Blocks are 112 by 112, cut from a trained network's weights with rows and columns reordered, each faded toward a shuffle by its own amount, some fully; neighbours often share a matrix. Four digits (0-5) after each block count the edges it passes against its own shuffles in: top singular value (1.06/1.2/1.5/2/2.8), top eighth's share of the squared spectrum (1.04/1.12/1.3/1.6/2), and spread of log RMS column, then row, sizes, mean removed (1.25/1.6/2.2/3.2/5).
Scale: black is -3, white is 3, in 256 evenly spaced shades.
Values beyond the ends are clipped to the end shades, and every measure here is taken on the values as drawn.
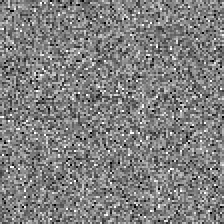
2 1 0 0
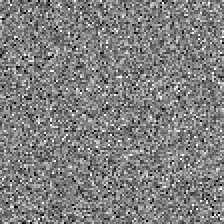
1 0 0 0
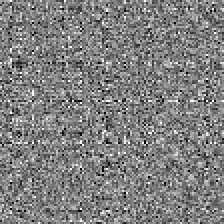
4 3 3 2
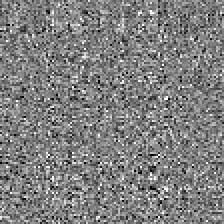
4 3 2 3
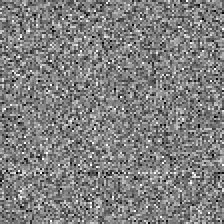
2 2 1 1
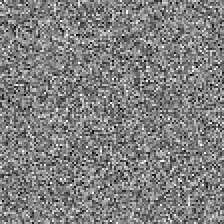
3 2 0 0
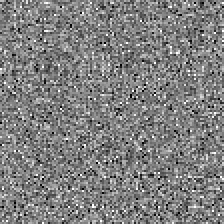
3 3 1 1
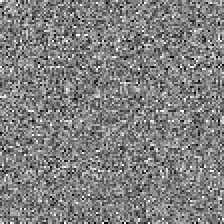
3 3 1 3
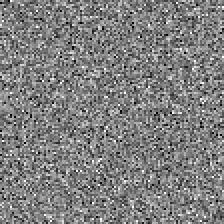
0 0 0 0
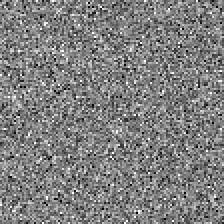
0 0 0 0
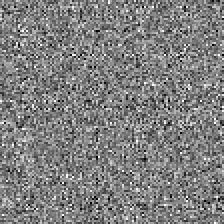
4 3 2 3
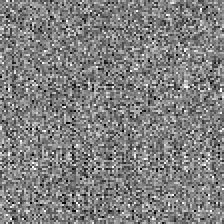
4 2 0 2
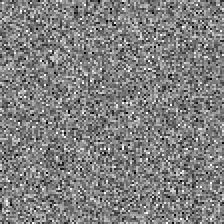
2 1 0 1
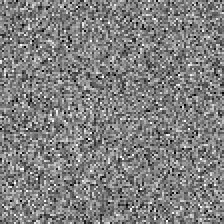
1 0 0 0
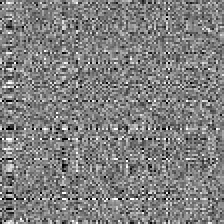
5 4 3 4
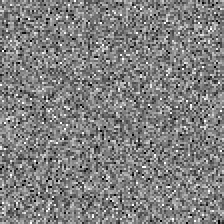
3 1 0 0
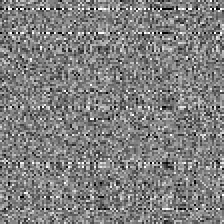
5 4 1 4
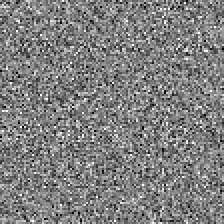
3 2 1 2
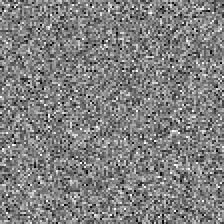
0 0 0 0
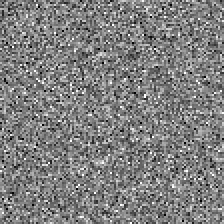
0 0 0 0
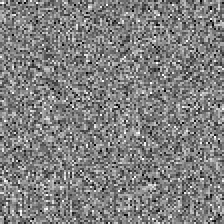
4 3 1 1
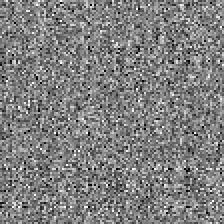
3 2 0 2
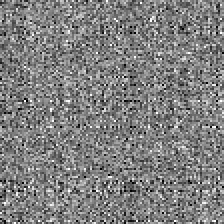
4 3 1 3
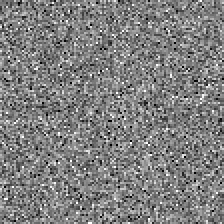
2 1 0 0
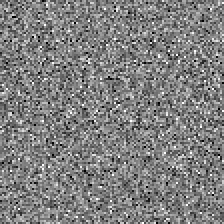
3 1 0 1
